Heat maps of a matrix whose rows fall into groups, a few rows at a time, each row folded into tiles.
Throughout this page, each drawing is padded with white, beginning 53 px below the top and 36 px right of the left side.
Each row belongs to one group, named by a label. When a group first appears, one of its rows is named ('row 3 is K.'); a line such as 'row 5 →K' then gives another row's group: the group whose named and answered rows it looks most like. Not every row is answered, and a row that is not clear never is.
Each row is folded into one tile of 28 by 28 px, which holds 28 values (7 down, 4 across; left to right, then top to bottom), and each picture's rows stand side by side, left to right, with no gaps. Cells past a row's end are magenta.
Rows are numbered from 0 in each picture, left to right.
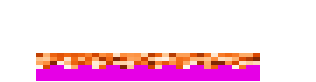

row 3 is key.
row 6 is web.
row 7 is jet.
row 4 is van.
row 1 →web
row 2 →jet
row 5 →van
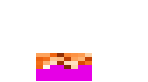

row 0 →van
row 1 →key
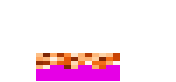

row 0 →van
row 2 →jet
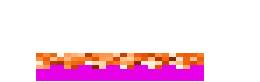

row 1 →jet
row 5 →web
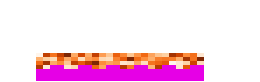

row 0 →van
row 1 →web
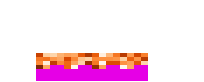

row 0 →key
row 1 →van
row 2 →key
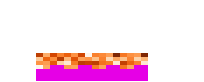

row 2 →van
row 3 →van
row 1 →web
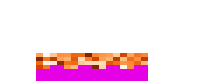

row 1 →van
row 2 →key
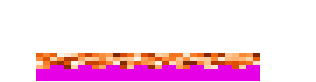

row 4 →key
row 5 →web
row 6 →web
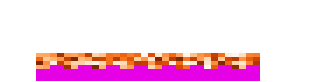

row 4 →jet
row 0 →van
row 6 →web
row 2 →key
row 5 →key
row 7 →key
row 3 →web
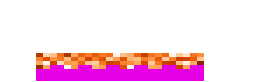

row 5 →key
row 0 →key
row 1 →jet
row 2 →web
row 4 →web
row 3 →van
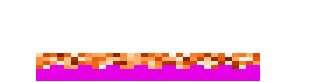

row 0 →van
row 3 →van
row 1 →web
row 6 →jet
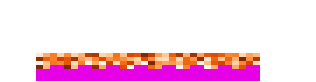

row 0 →key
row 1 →key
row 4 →van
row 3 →van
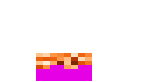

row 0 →key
